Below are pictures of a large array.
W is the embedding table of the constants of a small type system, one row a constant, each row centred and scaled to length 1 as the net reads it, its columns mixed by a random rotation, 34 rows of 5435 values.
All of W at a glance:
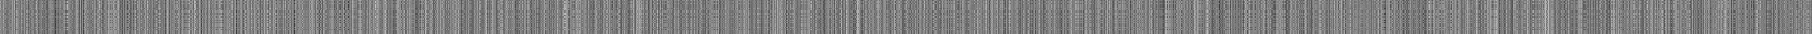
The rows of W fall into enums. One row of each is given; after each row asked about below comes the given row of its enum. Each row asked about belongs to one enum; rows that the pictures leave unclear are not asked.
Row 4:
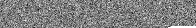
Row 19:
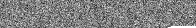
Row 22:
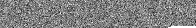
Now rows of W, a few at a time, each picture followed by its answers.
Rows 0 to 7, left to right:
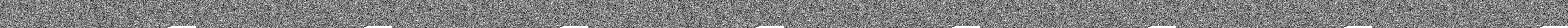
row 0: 19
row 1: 4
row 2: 4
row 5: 4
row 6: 4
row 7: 4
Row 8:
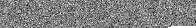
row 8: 22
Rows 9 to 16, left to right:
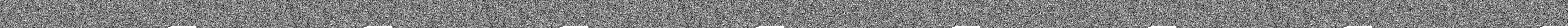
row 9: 4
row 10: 19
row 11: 19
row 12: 19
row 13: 22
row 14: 22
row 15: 19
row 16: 4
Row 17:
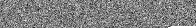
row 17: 4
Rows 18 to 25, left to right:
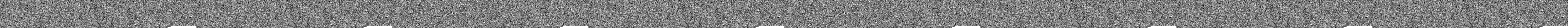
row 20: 22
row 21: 19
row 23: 19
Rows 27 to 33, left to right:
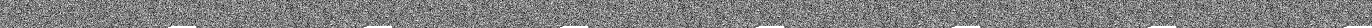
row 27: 22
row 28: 19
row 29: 4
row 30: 19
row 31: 19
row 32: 19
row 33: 19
